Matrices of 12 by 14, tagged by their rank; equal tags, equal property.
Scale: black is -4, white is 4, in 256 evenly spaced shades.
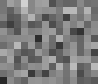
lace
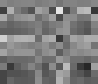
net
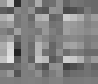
net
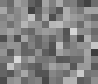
lace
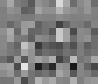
net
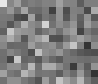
lace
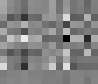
net
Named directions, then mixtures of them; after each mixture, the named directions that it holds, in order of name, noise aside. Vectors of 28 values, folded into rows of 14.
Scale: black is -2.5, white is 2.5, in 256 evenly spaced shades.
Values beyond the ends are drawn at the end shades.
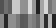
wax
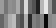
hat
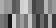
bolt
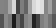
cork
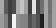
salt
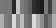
cork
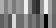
bolt, hat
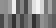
cork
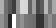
bolt, salt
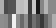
hat, salt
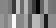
cork, hat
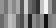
hat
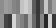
bolt, wax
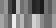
cork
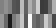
bolt, hat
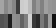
bolt, cork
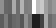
cork, salt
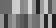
wax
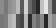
hat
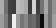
salt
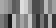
bolt
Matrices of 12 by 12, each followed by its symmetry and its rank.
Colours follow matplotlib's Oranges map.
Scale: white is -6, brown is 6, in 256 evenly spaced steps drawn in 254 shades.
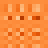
neither, rank one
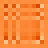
symmetric, rank one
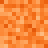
neither, full rank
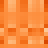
neither, rank one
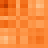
symmetric, rank one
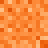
symmetric, rank two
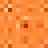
symmetric, rank two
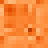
symmetric, rank two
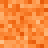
neither, full rank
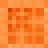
symmetric, rank two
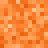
neither, full rank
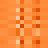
neither, rank one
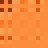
symmetric, rank one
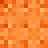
symmetric, rank two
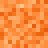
neither, full rank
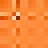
symmetric, rank one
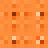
symmetric, rank one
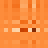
neither, rank one
